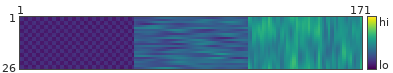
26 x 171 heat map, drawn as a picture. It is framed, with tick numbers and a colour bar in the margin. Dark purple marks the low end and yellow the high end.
It is made of 1 by 3 panels. Panel 1,1: very low, checkered, faint in contrast. Panel 1,2: low, streaked across. Panel 1,3: middling, streaked downward.
